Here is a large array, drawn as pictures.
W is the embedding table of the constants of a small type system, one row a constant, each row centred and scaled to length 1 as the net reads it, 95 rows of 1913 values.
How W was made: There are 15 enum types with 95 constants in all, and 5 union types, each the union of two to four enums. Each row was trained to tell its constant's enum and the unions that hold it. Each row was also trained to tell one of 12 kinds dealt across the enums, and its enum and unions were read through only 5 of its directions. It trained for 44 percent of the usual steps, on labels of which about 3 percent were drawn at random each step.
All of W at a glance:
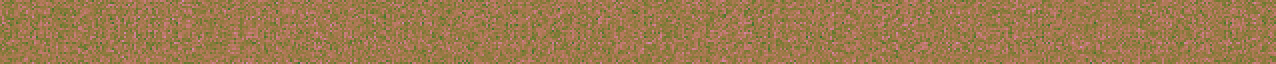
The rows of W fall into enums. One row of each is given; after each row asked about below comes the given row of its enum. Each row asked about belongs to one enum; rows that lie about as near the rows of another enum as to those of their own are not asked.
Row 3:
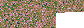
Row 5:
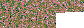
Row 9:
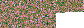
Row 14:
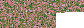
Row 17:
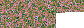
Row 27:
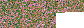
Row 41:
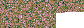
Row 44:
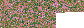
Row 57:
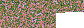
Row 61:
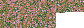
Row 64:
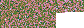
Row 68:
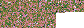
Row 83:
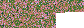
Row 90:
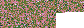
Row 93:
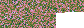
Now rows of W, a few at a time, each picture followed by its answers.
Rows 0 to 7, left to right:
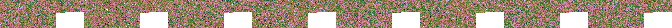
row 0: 61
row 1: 90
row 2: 14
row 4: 27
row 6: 41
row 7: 61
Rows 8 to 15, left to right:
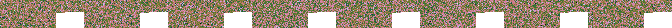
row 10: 93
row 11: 5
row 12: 17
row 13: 68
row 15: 64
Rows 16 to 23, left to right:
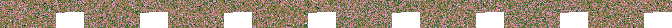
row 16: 9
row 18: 90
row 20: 14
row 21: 5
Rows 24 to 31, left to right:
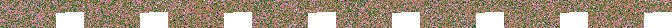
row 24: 93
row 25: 83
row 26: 44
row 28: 27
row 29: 64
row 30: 64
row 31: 68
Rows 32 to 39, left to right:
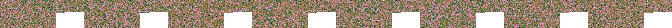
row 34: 3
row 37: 14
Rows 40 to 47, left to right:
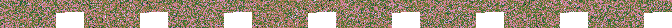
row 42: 83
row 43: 3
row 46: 17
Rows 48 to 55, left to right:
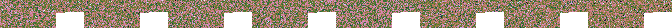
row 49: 68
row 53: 5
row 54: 3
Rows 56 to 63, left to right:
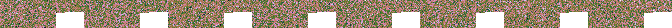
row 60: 5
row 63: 64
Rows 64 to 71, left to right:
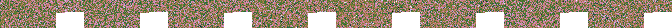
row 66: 3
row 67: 83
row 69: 61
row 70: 68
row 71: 3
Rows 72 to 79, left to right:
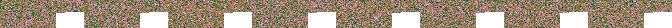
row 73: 57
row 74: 44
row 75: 41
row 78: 83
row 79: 90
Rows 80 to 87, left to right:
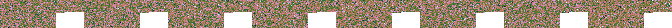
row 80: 90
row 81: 27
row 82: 14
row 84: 83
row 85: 14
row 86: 64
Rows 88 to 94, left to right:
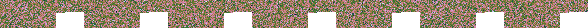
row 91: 61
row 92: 61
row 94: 5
